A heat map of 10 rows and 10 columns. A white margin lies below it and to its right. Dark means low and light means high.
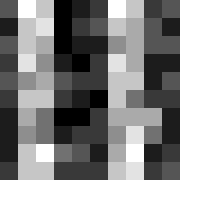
Average level on the scale: 40%. Slope: none. Stripes: upright, repeating 2 times. Grain: streaks running down.
